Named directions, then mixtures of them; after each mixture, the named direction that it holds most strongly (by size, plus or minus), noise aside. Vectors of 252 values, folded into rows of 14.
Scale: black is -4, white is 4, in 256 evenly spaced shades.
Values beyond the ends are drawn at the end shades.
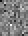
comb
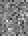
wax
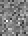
wax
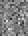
wax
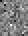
comb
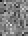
comb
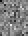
comb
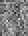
wax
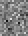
wax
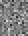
wax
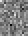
comb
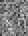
wax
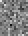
comb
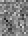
wax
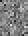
comb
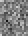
wax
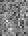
wax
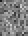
comb
